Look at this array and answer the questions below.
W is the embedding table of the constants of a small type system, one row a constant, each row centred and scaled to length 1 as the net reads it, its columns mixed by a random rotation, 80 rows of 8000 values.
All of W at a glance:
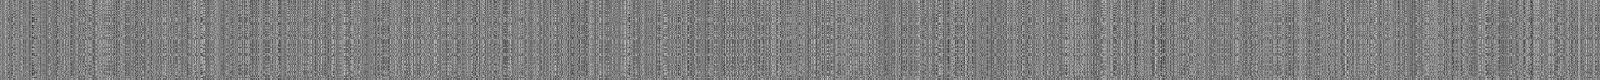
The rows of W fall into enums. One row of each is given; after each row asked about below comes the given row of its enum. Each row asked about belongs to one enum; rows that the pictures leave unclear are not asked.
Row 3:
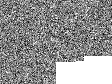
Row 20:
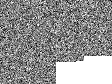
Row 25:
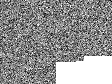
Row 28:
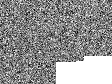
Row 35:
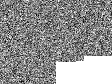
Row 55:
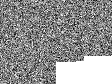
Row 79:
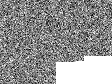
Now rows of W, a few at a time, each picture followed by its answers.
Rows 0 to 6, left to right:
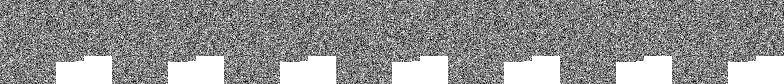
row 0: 79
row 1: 35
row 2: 35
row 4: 79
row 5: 20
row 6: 35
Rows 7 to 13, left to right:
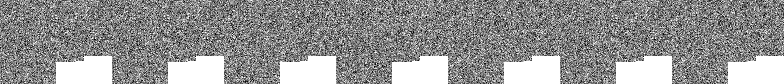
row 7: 3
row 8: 3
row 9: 35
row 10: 28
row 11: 79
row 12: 3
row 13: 79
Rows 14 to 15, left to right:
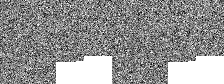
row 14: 25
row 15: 28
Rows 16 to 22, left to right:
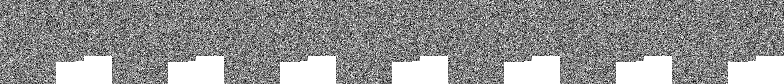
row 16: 79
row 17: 25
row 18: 20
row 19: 55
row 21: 25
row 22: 35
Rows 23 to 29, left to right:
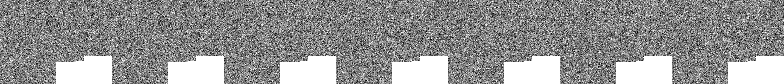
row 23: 79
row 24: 79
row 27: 25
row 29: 3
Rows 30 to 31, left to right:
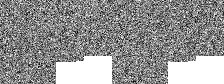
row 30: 28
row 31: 35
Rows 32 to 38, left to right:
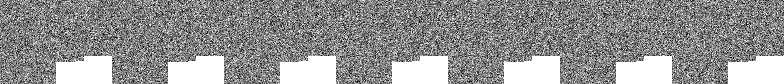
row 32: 3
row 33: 20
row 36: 35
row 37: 25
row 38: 55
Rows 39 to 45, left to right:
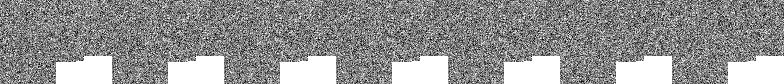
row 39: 28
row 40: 3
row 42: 3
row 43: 3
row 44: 35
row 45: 79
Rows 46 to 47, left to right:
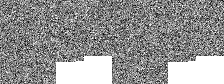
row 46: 3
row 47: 25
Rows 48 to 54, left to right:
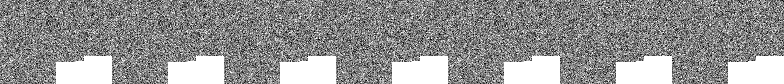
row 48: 79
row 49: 79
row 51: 3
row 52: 79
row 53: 25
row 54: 20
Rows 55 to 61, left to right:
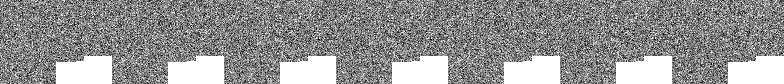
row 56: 79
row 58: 3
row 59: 79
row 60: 3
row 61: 28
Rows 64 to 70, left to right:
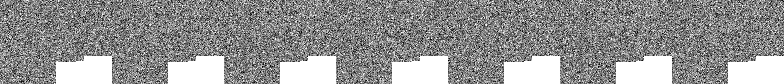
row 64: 35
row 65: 25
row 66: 28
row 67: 3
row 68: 20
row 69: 28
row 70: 25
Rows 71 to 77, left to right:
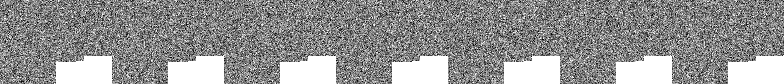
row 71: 35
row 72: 55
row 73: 25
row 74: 20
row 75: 3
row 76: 79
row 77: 55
